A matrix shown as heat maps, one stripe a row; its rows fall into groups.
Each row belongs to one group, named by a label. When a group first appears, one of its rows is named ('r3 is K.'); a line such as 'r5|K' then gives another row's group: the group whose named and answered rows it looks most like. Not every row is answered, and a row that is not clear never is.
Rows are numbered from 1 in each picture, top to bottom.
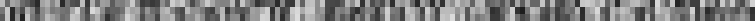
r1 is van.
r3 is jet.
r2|jet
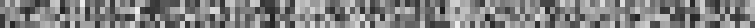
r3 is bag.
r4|van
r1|van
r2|van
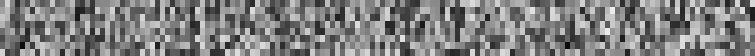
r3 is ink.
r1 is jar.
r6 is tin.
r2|ink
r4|jar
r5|jar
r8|ink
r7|jet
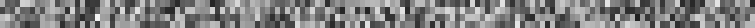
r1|ink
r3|jar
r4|van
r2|bag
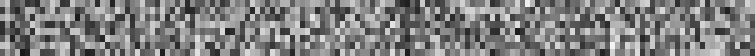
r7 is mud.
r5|jet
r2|jar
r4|tin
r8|tin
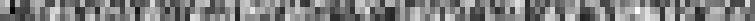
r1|tin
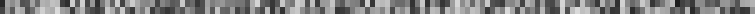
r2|bag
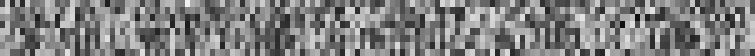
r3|jar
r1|jet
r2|ink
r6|van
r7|van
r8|ink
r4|jar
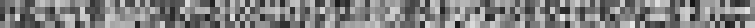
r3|bag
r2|tin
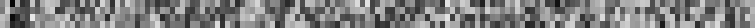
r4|mud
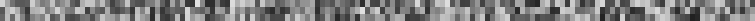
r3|bag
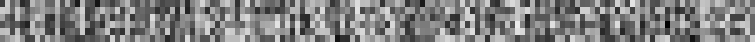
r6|bag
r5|tin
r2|van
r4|tin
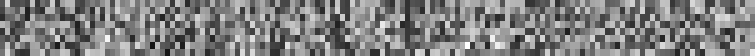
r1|jar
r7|bag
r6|ink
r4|ink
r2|jar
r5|jar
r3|tin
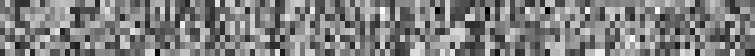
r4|mud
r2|ink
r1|mud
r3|ink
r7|mud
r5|van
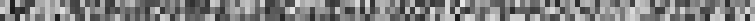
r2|mud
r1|van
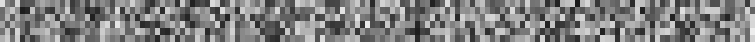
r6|van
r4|van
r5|bag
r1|van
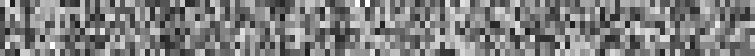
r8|ink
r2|bag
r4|tin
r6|bag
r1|van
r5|mud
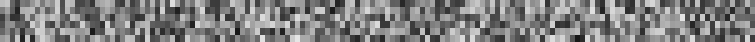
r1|ink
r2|ink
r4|tin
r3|jet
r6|jet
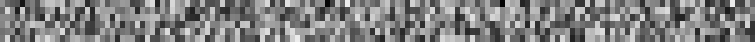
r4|tin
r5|jet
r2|jar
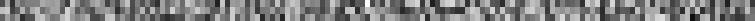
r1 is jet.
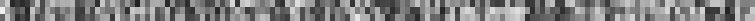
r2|jar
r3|jar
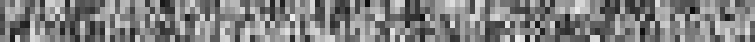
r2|bag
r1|bag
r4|tin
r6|tin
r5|tin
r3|jar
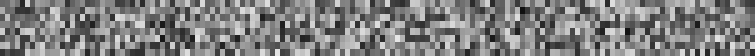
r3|van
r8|jet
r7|van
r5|ink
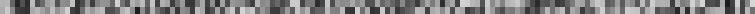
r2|mud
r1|jar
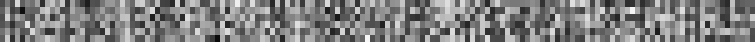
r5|tin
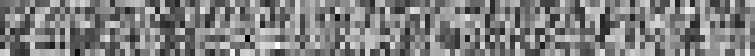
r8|mud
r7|tin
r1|van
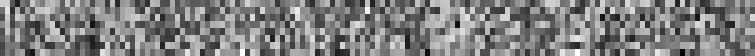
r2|jet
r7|tin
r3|bag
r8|bag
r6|bag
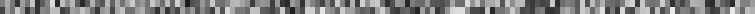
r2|van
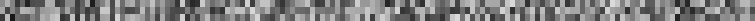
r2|ink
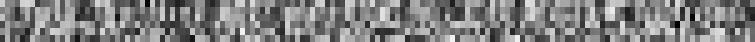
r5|mud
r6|tin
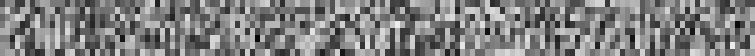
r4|tin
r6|van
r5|ink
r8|jar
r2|jar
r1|jet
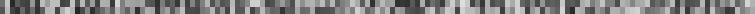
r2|jar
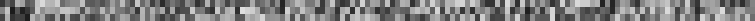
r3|tin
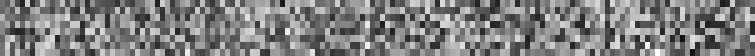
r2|tin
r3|mud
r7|jet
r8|bag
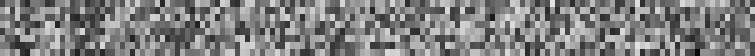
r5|bag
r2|van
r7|mud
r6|ink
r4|jar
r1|tin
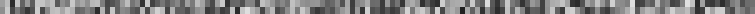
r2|mud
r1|jet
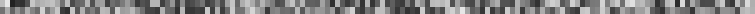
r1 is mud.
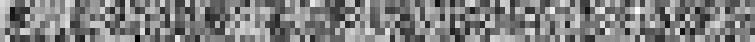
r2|mud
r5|ink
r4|mud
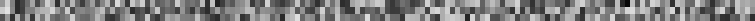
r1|jar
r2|mud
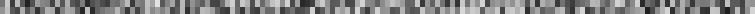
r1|tin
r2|jar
